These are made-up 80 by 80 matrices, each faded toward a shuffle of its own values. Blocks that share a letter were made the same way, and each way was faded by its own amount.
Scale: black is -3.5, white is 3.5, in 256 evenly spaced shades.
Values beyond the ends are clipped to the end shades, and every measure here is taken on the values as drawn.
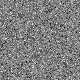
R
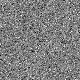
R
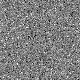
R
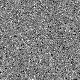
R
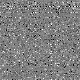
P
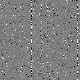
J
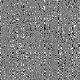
J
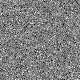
R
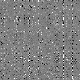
J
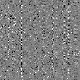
J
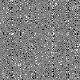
J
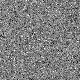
R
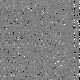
J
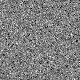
R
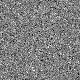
R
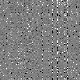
J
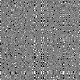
J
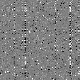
J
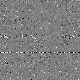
P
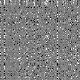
J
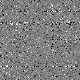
P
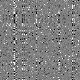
J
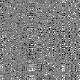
J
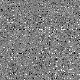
P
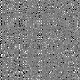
J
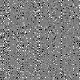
J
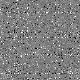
P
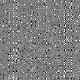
J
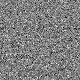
R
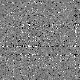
P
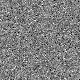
R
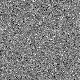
R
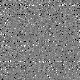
P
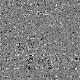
P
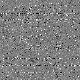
P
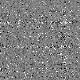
P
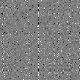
J
